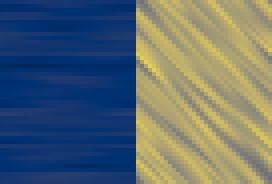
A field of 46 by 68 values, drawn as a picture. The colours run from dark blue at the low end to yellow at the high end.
The table splits into one row of 2 panels. Panel 1,1: very low, streaked across, faint in contrast. Panel 1,2: high, slanting down to the right.
